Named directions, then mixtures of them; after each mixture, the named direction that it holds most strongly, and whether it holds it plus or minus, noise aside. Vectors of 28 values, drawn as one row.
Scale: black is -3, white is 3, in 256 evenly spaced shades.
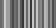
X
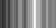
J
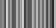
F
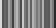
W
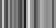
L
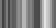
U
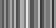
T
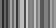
T, plus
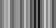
J, minus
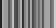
W, minus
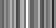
T, plus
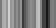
U, minus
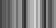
J, plus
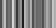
W, minus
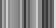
U, minus
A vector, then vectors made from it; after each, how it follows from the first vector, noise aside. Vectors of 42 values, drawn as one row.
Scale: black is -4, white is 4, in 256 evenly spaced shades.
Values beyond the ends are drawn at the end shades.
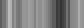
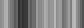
reversed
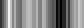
scaled up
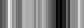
scaled up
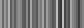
sign-scrambled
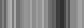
copied
